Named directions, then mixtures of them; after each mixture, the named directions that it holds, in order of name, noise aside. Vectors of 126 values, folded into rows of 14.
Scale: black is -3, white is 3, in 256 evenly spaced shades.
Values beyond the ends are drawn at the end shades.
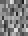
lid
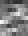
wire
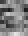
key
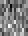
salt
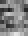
key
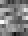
key, wire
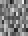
lid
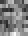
key, lid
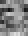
key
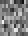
lid, wire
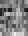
key, salt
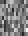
lid, salt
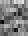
lid, wire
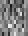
lid, salt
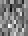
lid, salt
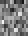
lid, wire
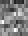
lid, wire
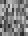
lid, salt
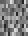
lid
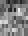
salt, wire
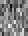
salt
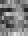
key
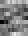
key, wire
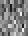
lid, salt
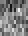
salt, wire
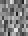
lid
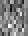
lid, salt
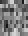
key, lid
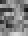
key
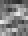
wire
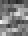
wire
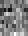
key, salt
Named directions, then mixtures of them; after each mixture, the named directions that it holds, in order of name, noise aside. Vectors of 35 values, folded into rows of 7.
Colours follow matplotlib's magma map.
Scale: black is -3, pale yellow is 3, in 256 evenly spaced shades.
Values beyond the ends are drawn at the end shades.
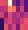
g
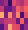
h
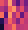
g, h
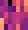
g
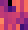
g, h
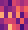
h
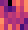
g, h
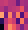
g, h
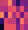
g, h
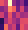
g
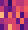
h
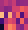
g, h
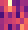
g, h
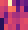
g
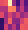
g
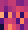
g, h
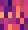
h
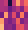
g, h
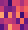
h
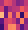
g, h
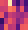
g
